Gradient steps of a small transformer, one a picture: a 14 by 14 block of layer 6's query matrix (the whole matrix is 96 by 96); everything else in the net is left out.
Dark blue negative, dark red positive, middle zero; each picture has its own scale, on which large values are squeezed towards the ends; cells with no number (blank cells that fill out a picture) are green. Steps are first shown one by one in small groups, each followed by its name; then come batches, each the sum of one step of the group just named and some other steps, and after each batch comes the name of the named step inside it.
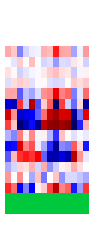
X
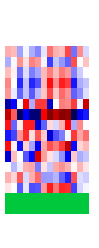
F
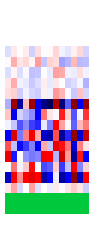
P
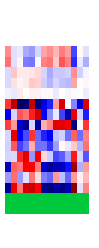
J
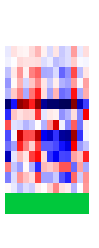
X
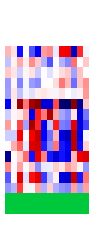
F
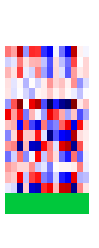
F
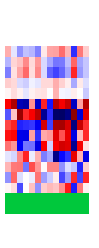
P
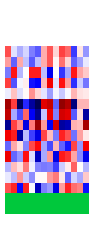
J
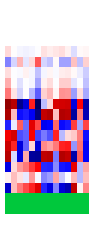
J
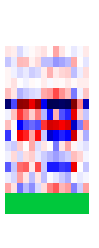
X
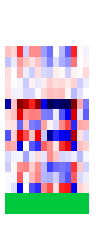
F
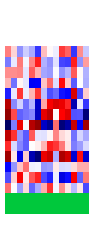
J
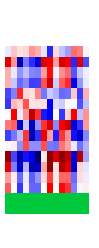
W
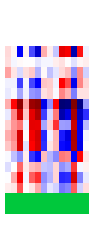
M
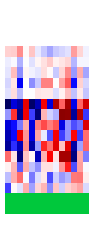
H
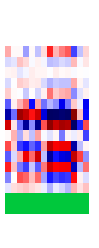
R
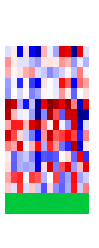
M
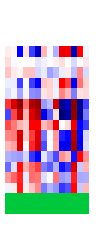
M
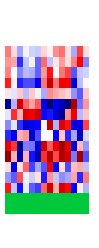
W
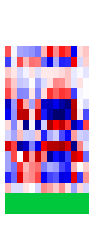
R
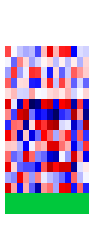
R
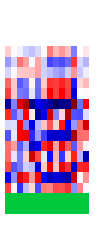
R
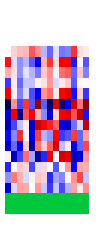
H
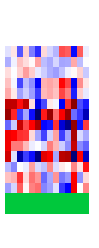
M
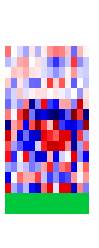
R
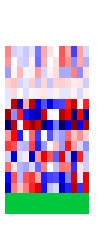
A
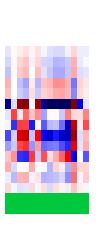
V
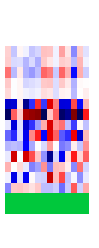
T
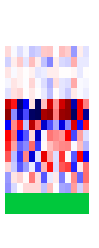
A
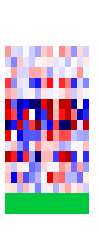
T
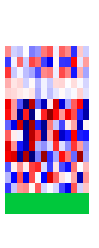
T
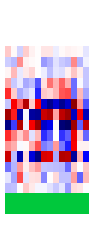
V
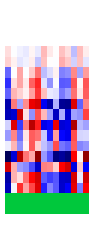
A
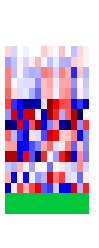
T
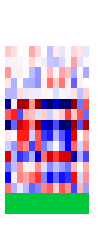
V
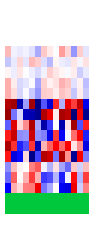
A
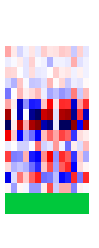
A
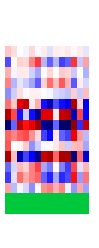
V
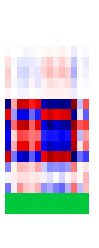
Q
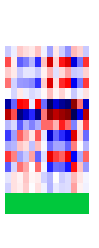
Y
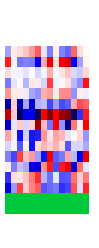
Y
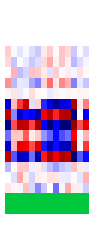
Q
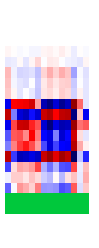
Q
